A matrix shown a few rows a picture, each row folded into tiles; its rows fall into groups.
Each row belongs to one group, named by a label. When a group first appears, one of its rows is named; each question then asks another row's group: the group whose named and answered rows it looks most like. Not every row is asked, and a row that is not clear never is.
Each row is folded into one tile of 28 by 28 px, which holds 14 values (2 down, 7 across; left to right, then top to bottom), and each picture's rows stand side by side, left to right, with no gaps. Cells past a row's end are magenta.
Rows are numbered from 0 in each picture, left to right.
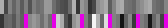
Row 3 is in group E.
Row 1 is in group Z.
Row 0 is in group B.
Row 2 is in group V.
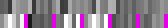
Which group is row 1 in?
B
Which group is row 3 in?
E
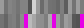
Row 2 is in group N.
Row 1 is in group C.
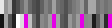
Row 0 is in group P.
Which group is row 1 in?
V
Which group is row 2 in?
V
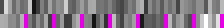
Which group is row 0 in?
C
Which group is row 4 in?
V
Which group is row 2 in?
P
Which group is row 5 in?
B
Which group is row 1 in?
B
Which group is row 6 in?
N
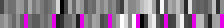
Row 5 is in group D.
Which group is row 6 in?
D
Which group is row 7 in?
V
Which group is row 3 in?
N
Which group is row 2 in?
B
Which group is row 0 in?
Z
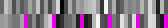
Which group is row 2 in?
B
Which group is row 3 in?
D
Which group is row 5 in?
D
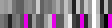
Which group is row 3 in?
D
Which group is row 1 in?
P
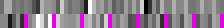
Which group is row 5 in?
B
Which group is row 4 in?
N
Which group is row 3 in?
C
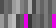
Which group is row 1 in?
B
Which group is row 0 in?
N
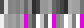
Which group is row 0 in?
C
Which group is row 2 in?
E
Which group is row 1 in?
E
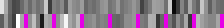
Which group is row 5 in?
N
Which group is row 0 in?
P
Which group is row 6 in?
B
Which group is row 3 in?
Z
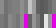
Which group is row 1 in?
P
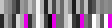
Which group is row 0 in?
P
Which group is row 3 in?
E
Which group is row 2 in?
D
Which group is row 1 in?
D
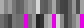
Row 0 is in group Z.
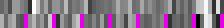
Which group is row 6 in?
B
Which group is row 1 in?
C
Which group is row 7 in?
D
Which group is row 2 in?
P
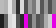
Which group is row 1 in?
P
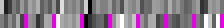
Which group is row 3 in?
B
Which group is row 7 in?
E
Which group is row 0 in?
B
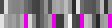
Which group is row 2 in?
D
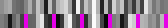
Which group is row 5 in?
C
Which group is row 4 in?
P
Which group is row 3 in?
D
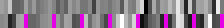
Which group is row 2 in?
N
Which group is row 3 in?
N
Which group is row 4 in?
E
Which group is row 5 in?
B
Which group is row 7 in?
D
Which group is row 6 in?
D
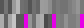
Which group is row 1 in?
N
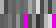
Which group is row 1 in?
P
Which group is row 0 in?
B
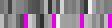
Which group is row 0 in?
N
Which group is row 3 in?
C
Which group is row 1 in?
V
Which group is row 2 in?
C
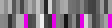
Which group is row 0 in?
P
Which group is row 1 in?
D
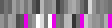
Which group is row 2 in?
N
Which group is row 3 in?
C
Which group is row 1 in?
E
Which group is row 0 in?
N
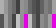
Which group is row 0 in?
P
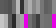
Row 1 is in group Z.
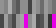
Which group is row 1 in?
Z
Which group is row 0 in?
P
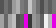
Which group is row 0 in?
N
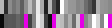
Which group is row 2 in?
C
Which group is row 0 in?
B
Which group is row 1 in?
D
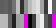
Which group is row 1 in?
D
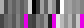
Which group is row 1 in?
B
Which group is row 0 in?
B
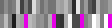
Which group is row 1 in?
C
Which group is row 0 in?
V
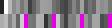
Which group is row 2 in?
V
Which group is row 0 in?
C
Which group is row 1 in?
N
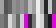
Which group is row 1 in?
D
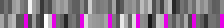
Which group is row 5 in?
P
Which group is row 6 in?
B
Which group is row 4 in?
E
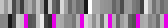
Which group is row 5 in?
C
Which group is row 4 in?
N
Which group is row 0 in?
P
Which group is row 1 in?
D
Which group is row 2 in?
C
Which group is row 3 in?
C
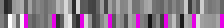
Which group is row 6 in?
V
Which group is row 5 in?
Z
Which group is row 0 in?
E
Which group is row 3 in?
V
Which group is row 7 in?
C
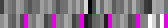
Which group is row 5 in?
E
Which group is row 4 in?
N
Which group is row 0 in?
Z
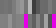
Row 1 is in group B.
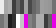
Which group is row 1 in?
N
